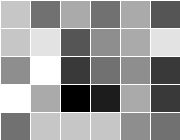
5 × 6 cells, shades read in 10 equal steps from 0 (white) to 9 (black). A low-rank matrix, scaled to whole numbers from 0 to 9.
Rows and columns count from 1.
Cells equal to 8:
1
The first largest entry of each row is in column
6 3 3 3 1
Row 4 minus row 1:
-2 -2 6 3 0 1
